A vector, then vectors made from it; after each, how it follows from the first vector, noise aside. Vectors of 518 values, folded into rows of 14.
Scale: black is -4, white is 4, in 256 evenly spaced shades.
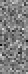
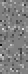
partly zeroed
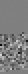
partly zeroed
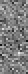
sign-scrambled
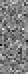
copied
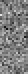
wrapped around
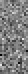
wrapped around
